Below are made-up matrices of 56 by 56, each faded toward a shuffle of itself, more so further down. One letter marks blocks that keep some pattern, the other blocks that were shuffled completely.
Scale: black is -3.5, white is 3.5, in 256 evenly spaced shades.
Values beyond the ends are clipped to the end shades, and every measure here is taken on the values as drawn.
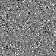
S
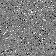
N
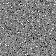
N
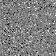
S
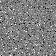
N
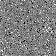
N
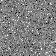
N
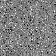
S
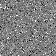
N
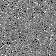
N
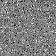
S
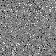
S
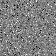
N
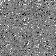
S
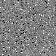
S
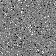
N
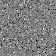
N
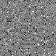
S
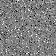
N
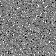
N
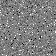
N
